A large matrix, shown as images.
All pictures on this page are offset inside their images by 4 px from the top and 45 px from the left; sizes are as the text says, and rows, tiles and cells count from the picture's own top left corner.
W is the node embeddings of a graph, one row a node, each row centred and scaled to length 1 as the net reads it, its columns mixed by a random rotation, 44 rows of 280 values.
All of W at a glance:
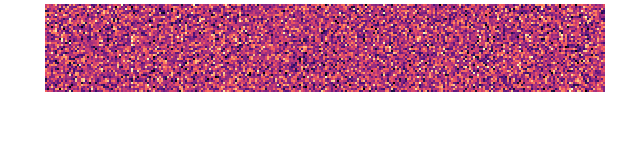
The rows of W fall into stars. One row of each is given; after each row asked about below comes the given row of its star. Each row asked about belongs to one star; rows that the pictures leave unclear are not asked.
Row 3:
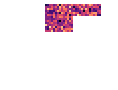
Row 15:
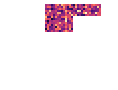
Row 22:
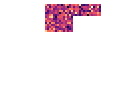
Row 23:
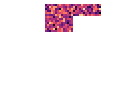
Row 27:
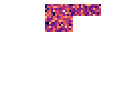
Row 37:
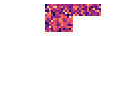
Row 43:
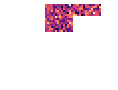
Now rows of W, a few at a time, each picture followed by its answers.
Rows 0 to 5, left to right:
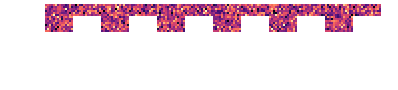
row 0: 43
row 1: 23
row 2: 22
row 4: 43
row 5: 22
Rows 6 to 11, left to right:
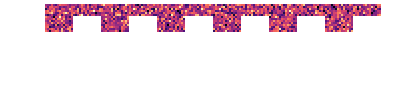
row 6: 23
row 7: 43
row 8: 43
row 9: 37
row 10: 22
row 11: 15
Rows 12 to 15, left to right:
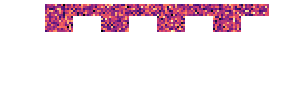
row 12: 15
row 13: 43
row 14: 22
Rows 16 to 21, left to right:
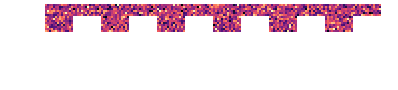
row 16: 27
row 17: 15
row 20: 27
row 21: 23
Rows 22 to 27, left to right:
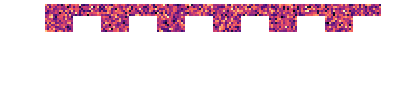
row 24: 43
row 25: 22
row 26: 27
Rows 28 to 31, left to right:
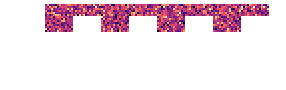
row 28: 23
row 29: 27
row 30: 22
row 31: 23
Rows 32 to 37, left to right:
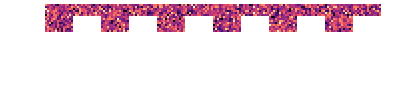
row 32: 27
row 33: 27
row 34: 43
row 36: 15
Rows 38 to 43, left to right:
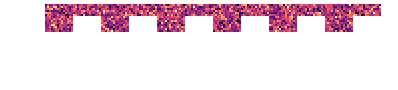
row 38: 37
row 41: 27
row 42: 3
